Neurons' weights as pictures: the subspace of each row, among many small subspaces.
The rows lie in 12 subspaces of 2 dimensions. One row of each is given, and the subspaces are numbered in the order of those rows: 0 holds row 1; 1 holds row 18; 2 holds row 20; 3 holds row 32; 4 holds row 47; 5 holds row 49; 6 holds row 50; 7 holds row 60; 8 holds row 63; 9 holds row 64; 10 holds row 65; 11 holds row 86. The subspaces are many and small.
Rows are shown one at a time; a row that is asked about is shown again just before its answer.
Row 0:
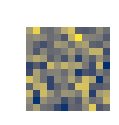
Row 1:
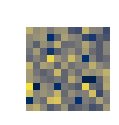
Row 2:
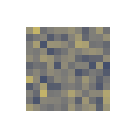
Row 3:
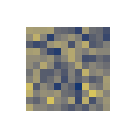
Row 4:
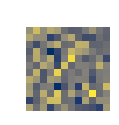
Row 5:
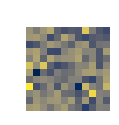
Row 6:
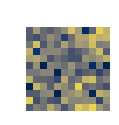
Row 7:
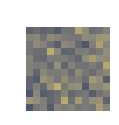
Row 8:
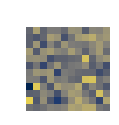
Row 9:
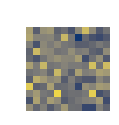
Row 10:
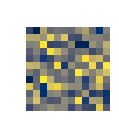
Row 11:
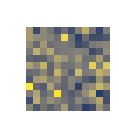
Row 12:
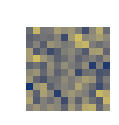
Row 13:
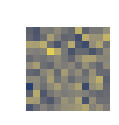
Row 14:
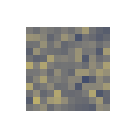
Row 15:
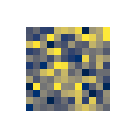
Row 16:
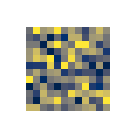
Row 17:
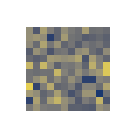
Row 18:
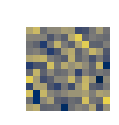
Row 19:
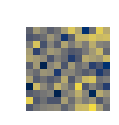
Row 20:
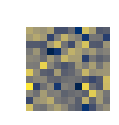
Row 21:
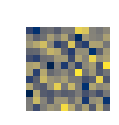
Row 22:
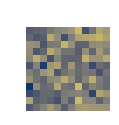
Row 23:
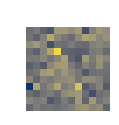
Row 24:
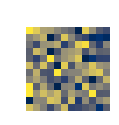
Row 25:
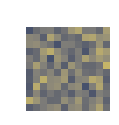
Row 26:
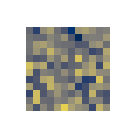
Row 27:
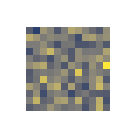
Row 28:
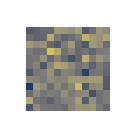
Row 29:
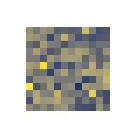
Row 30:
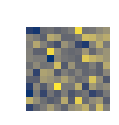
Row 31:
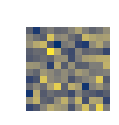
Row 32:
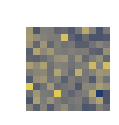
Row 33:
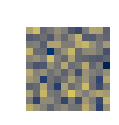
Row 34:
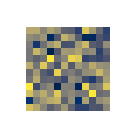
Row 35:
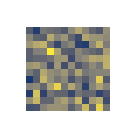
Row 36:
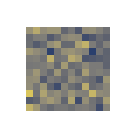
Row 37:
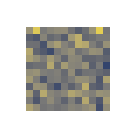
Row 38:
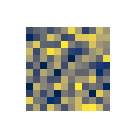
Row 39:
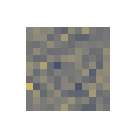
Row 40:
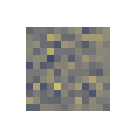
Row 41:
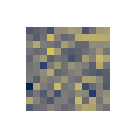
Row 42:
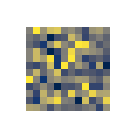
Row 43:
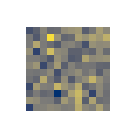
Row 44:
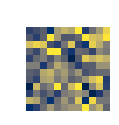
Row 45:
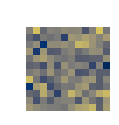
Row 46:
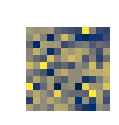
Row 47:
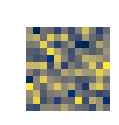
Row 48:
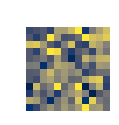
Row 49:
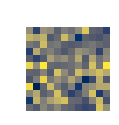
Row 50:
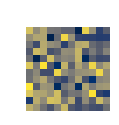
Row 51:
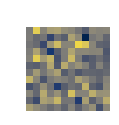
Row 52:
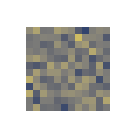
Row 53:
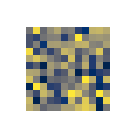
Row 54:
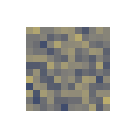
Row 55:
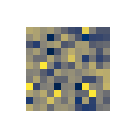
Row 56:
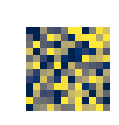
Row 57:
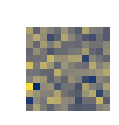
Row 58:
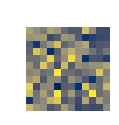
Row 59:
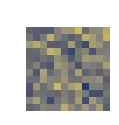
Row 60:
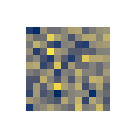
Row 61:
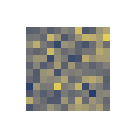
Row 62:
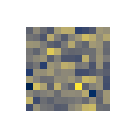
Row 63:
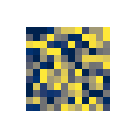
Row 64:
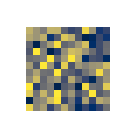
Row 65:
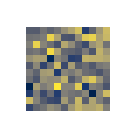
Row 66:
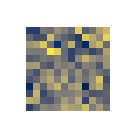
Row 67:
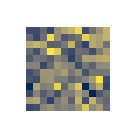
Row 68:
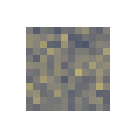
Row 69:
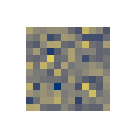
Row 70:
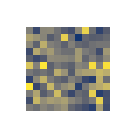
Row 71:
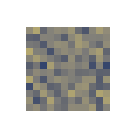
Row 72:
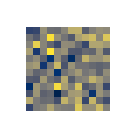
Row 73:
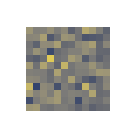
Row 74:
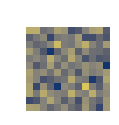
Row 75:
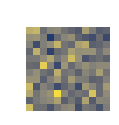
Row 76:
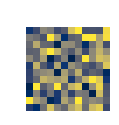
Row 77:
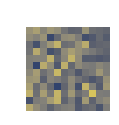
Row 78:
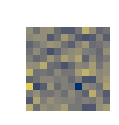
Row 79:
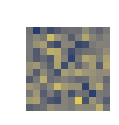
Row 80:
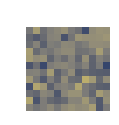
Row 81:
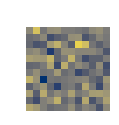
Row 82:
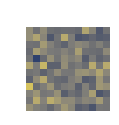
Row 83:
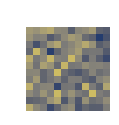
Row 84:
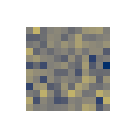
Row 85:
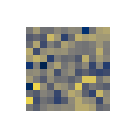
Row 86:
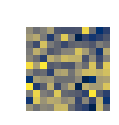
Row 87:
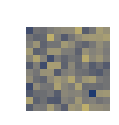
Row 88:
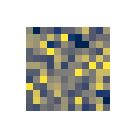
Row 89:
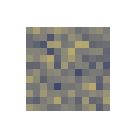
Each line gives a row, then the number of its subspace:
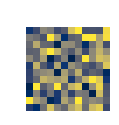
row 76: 0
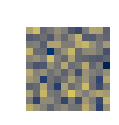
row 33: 0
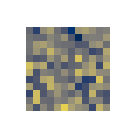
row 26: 2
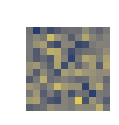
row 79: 4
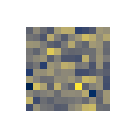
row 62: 2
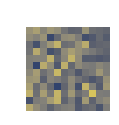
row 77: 9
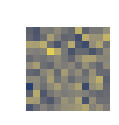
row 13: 2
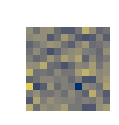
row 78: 2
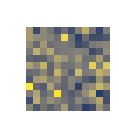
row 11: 3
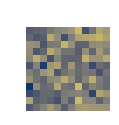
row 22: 6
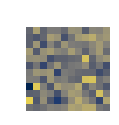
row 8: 0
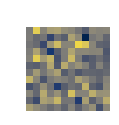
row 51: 4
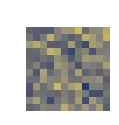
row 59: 8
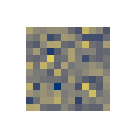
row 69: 5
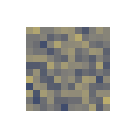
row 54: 1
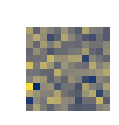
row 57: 0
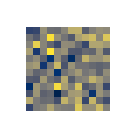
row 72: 7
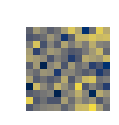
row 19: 9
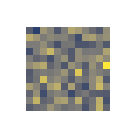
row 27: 0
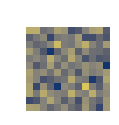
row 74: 0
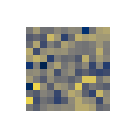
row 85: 5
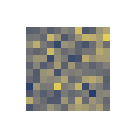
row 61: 10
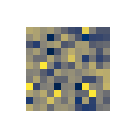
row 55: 11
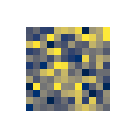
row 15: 8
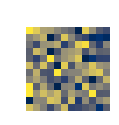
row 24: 6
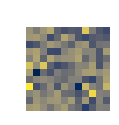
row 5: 1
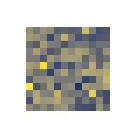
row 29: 11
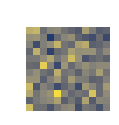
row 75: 7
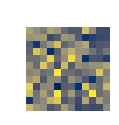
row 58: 9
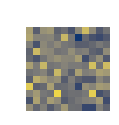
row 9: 3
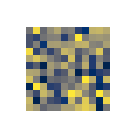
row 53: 5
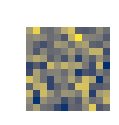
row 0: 2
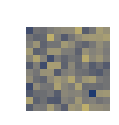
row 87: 6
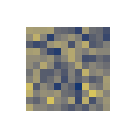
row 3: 8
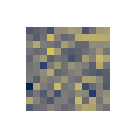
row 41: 11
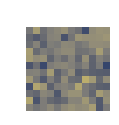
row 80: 5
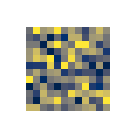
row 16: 4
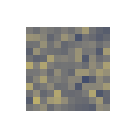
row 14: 5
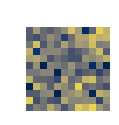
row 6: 9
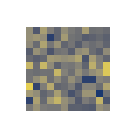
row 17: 0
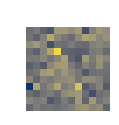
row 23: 8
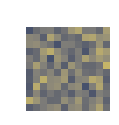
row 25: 0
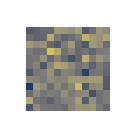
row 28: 2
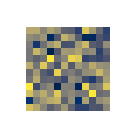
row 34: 10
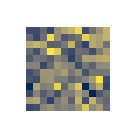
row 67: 1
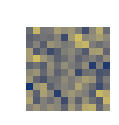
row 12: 3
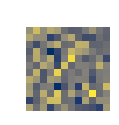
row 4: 4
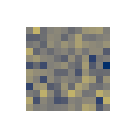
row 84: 0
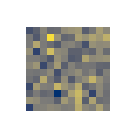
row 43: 7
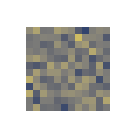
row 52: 8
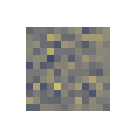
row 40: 5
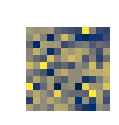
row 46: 11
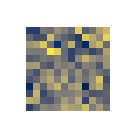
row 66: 2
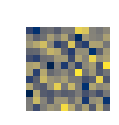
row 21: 8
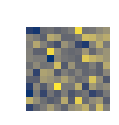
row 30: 6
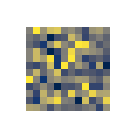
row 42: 4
